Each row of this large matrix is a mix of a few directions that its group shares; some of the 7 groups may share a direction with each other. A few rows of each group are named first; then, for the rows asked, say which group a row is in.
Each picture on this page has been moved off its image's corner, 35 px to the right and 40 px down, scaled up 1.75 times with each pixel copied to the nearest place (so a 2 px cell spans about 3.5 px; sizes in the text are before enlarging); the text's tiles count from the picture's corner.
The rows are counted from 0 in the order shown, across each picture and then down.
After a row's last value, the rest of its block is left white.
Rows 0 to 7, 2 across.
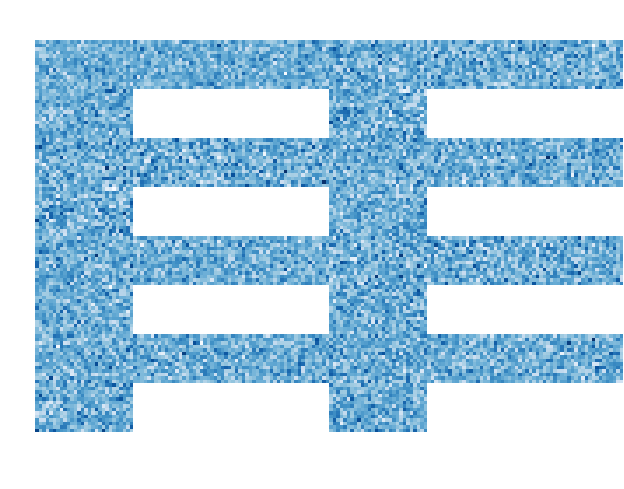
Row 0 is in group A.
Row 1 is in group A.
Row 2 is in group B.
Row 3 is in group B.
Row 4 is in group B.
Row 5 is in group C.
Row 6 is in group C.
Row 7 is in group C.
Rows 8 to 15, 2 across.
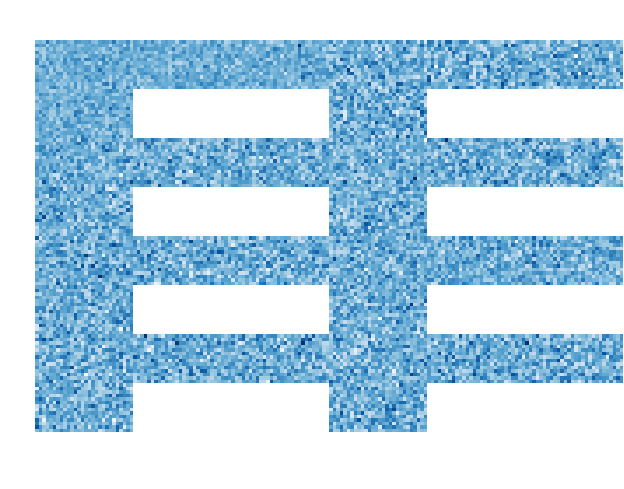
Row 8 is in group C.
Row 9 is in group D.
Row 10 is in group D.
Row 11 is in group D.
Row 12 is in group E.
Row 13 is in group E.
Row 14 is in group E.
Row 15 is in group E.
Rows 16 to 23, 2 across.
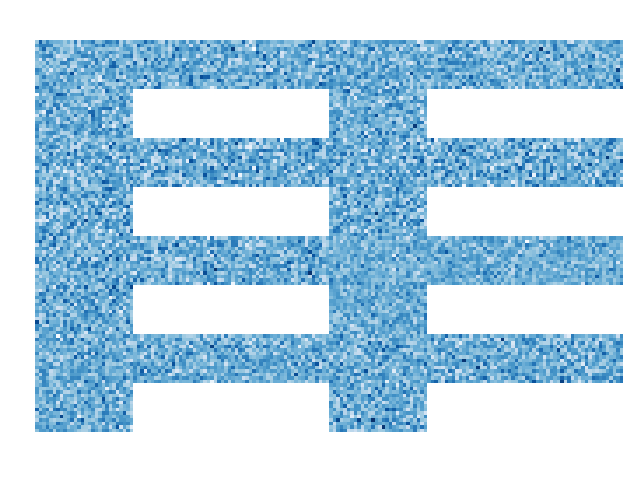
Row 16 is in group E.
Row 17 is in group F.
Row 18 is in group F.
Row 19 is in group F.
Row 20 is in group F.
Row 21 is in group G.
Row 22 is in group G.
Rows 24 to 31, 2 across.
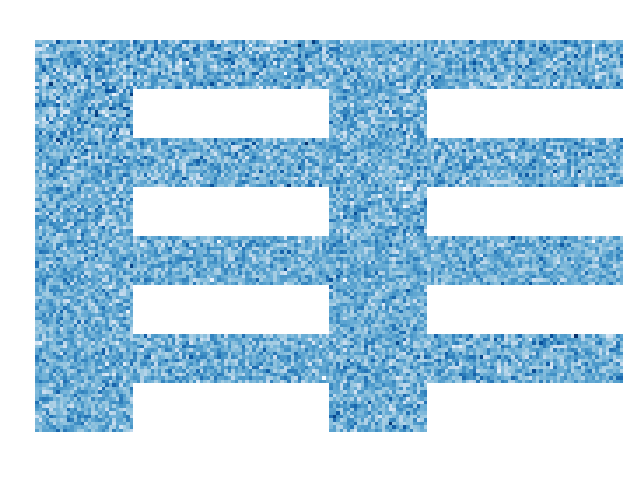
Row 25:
C
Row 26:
G
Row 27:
B
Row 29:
A
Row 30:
B
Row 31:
F
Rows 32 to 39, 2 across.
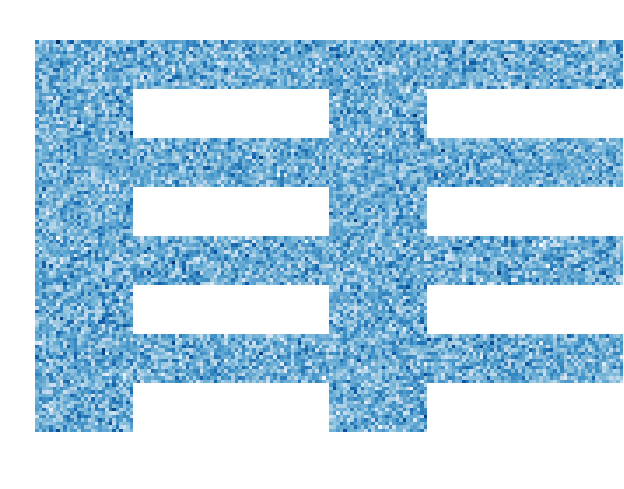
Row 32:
G
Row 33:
F
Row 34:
B
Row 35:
G
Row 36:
G
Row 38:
C
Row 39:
F
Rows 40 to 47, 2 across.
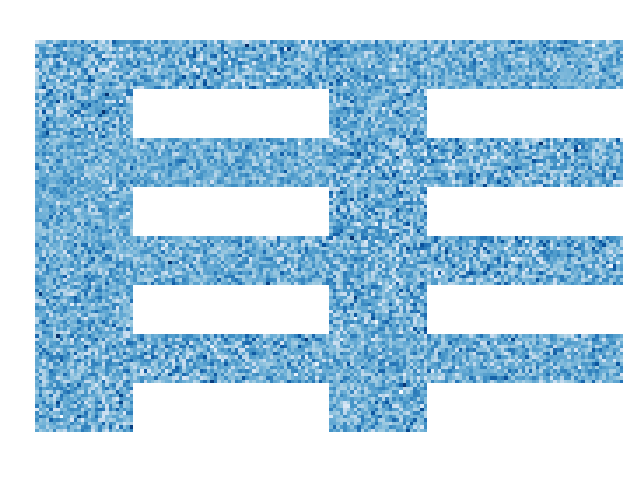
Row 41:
A
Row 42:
C
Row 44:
E
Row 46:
G
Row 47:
F
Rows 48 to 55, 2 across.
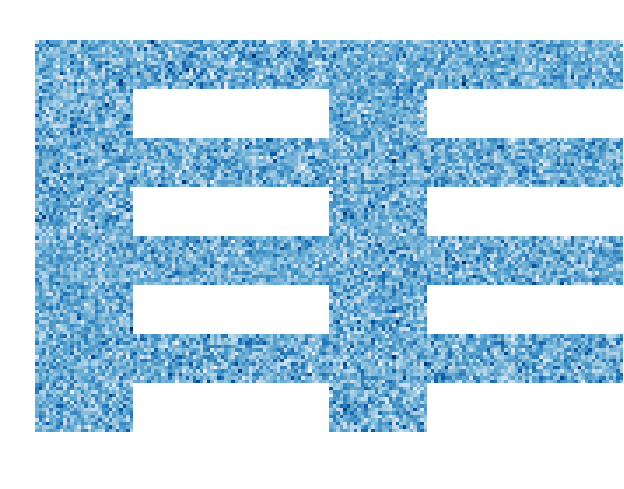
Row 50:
D
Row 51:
A
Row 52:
G
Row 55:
A
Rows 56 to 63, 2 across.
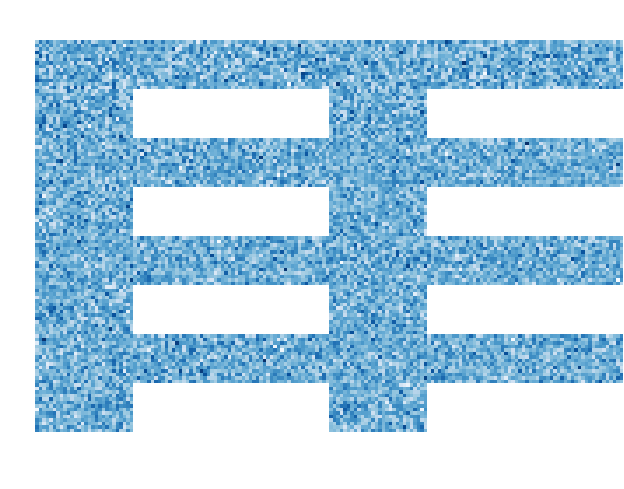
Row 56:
C
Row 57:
D
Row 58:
B
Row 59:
G
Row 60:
A
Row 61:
C
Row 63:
A
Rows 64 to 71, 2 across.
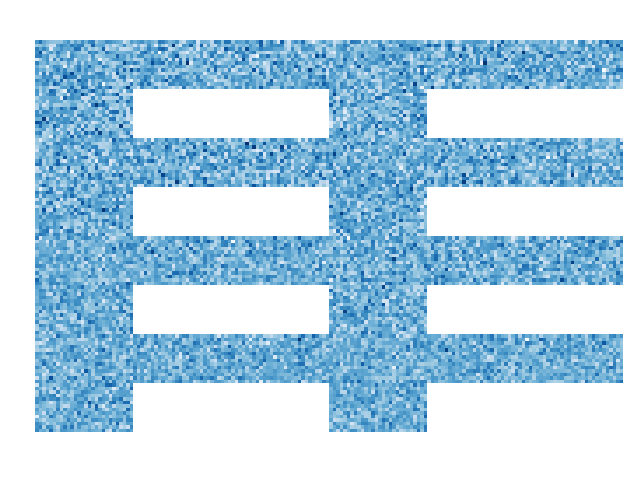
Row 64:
F
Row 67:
B
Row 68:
G
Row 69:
A
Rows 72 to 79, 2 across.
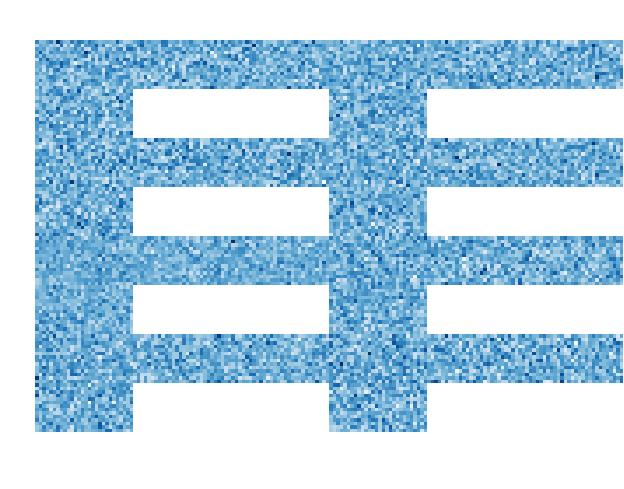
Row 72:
G
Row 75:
C
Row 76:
G
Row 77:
D
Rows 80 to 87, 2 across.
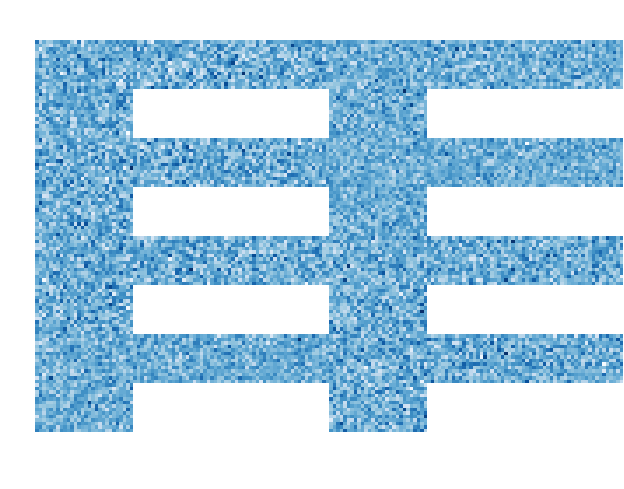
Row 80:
D
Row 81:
C
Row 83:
G
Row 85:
B
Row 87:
F
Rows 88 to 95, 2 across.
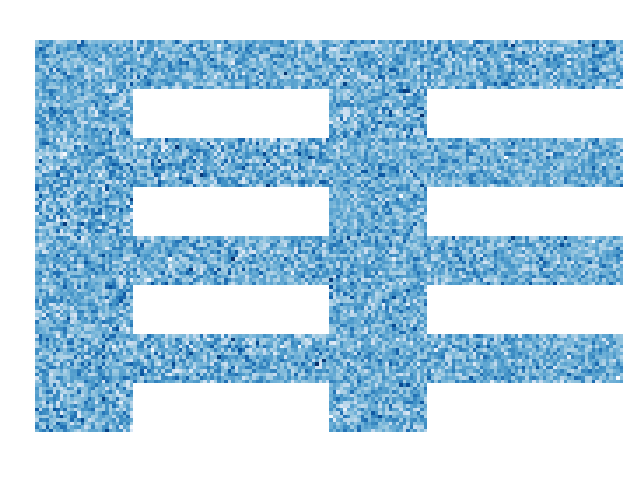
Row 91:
F
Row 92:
D
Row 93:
A
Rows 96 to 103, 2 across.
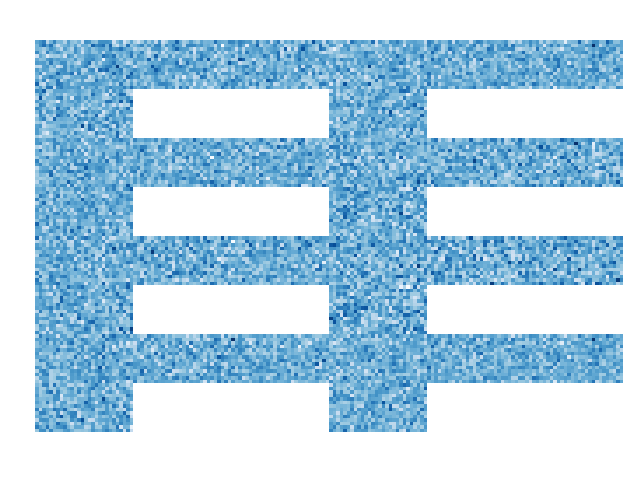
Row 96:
E
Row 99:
C
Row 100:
G
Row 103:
A
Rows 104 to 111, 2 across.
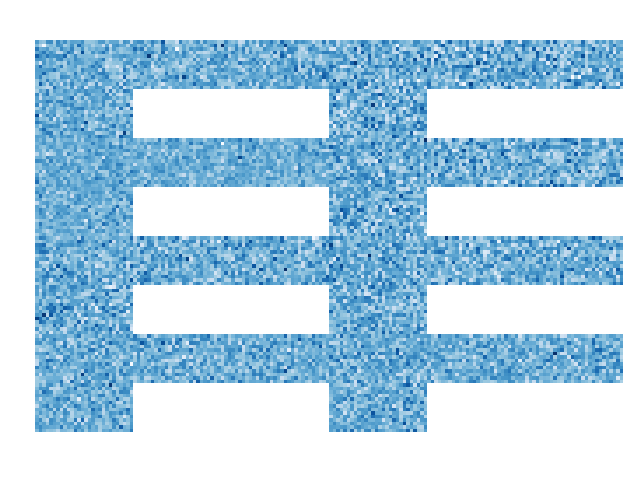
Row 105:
B
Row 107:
D
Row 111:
C
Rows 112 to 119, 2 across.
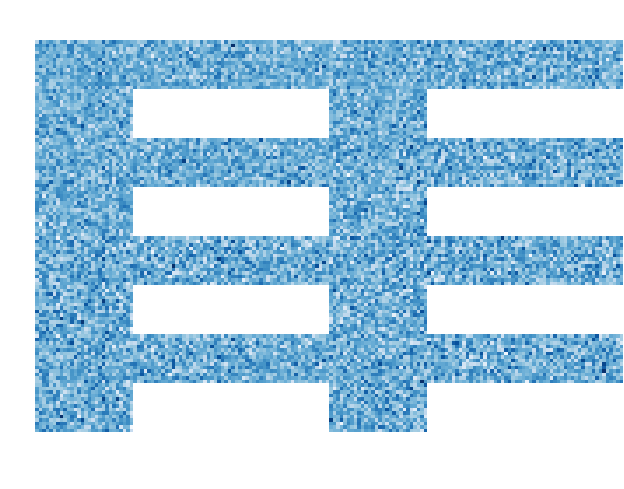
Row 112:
G
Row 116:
G
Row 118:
G
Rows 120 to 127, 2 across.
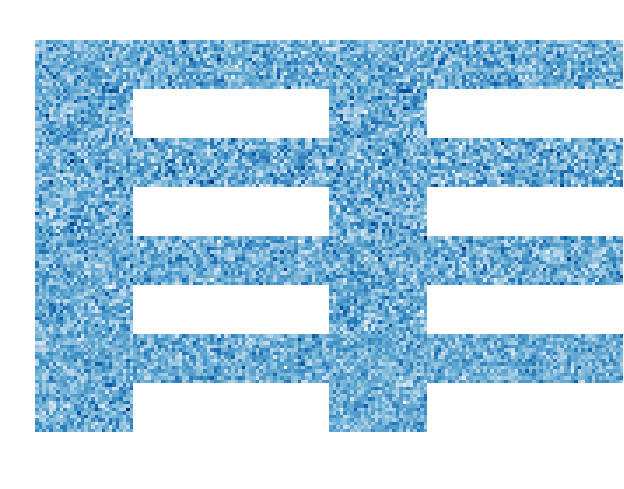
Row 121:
B
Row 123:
E
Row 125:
D
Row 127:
B
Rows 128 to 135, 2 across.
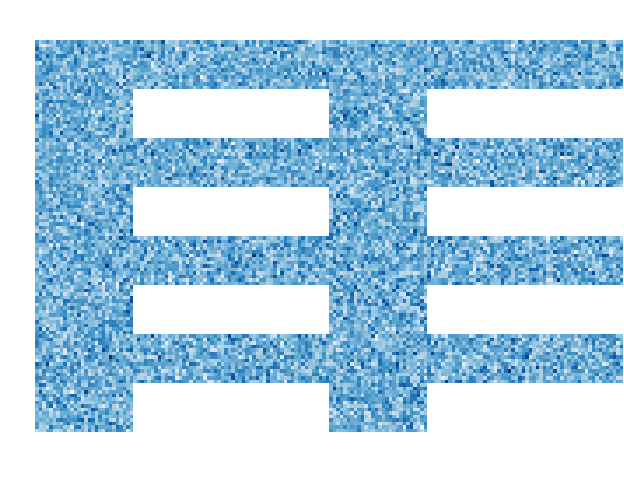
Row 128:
E
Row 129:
A
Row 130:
G
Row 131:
C
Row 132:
B
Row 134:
E
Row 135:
D
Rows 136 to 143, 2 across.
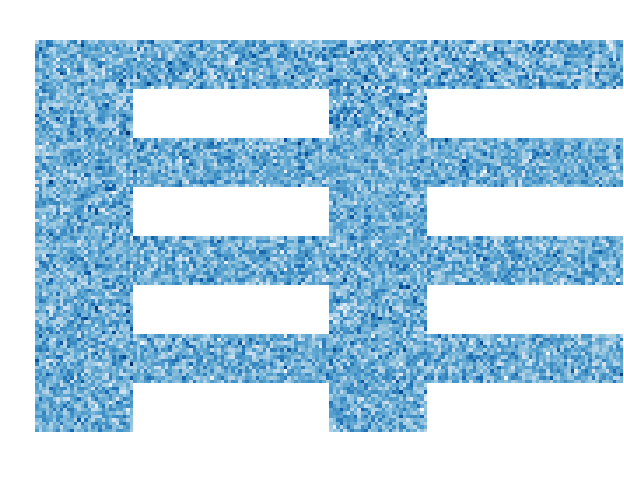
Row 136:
D
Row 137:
C
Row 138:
A
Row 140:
D
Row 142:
C
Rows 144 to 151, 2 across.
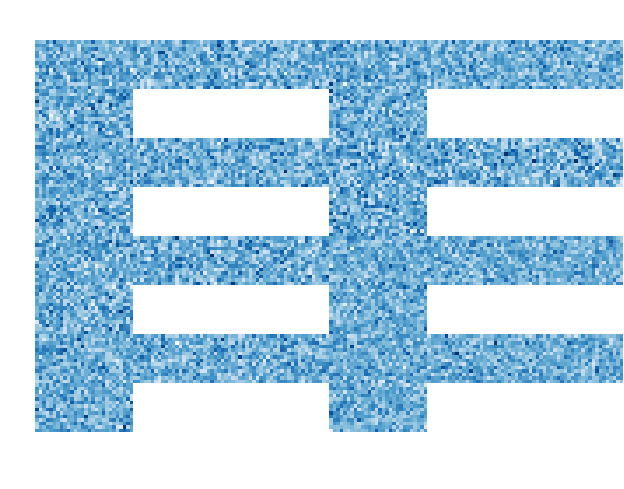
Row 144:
A
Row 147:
E
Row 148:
F
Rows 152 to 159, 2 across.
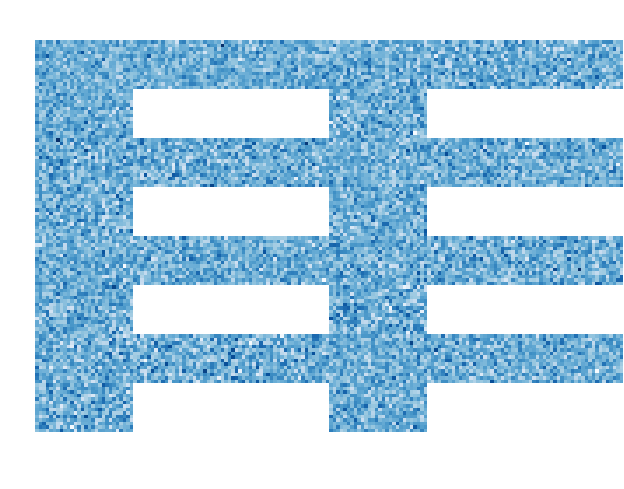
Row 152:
E
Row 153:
C
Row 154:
G
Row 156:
B
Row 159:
C
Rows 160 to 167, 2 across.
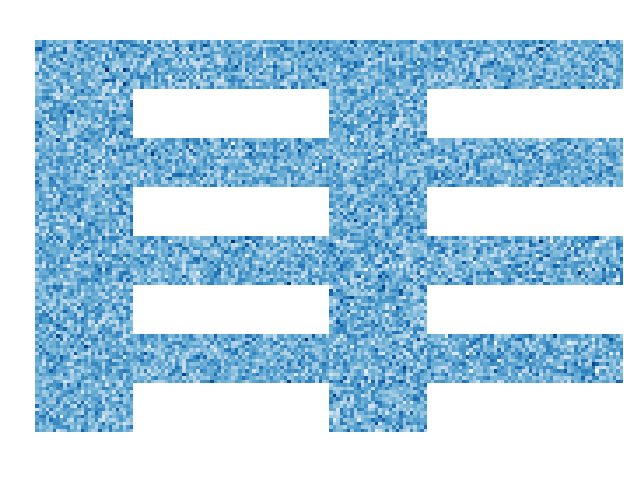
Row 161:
G
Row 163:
G
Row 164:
G
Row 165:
E
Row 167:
C
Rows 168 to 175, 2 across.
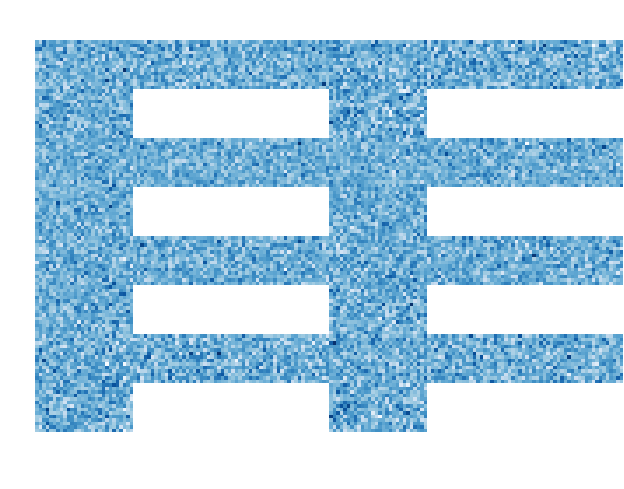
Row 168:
B
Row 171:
G
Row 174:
B
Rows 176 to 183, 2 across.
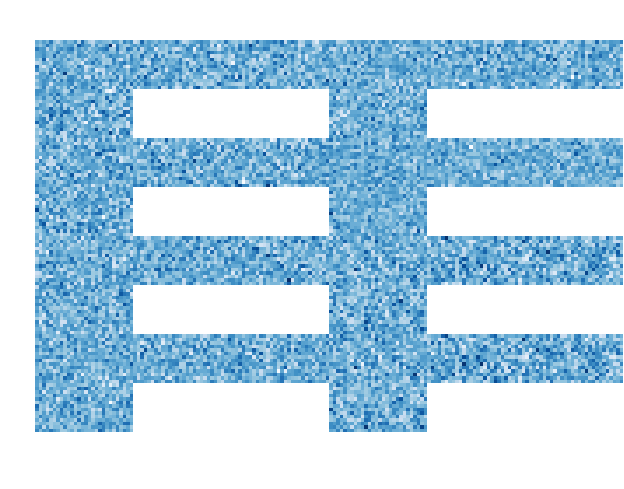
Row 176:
F
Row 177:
B
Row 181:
D
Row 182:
B
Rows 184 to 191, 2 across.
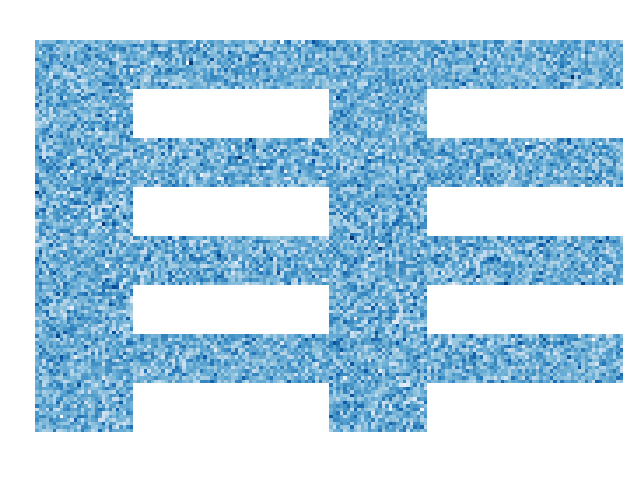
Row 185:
B
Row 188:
B
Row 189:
G
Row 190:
G
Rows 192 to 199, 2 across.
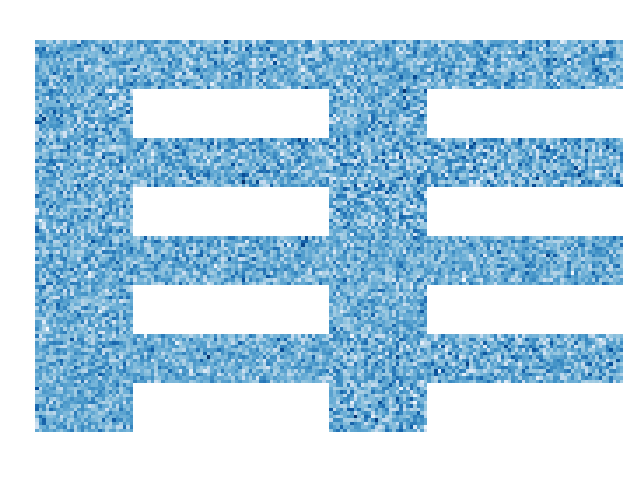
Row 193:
D
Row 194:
E
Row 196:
E
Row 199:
G
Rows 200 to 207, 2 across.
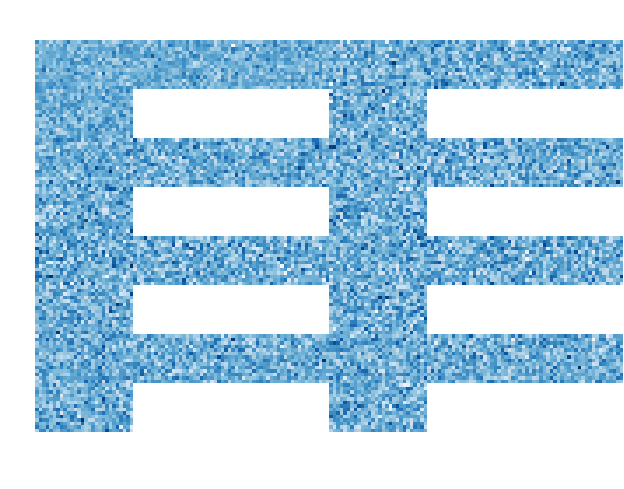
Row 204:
C
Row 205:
F
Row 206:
G
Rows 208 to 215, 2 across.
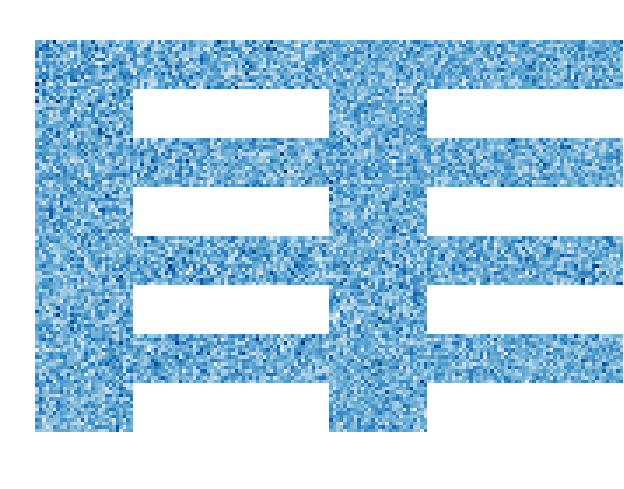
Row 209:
B
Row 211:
A
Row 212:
D
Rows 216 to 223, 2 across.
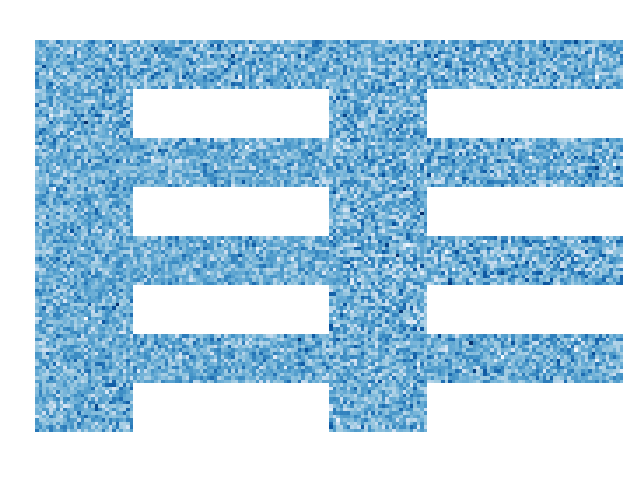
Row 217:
C
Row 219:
F
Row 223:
E
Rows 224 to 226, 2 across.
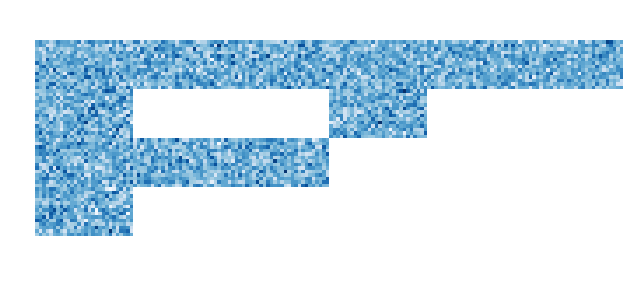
